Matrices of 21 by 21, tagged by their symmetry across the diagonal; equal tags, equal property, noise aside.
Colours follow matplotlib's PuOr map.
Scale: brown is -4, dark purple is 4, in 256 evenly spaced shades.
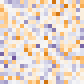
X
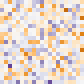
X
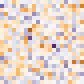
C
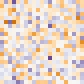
C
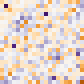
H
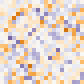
H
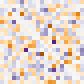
X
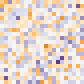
H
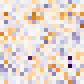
C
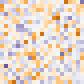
C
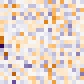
C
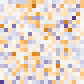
C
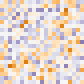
H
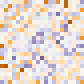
H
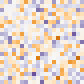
H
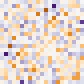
H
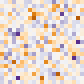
X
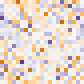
X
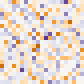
X
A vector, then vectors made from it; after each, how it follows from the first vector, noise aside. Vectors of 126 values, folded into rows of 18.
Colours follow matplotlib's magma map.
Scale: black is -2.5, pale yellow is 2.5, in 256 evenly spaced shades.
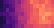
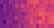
shrunk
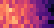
reversed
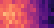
reversed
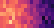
reversed
